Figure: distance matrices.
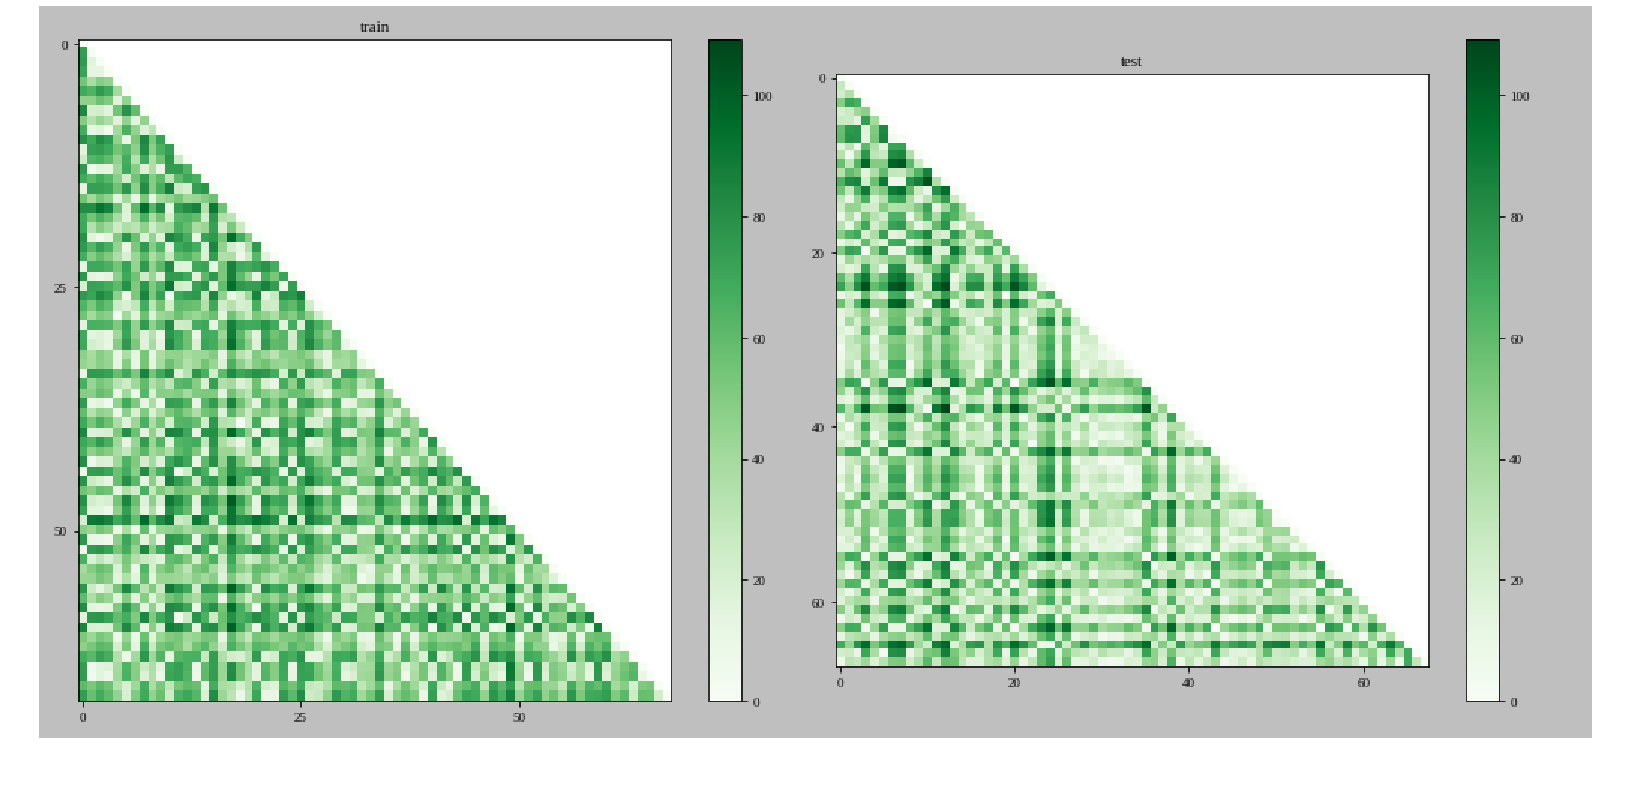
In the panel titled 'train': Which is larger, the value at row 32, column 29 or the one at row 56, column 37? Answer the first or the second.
the first
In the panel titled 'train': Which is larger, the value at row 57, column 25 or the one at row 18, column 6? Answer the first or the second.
the first
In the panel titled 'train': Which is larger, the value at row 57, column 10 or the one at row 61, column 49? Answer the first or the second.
the second
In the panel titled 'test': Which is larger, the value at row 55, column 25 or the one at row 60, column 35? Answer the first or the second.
the first
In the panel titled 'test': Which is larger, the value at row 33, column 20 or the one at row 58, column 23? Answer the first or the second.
the second
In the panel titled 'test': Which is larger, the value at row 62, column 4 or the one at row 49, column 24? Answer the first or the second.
the second
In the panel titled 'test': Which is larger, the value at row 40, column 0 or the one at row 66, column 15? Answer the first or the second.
the second
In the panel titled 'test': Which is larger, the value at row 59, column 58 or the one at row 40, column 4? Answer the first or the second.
the first
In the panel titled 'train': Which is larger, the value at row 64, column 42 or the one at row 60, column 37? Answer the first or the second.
the first
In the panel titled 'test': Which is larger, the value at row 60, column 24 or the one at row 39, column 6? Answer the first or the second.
the first
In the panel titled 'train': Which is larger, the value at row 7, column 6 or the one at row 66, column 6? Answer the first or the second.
the first
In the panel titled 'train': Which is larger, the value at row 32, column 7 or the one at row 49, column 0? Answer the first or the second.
the first
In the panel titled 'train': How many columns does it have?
68
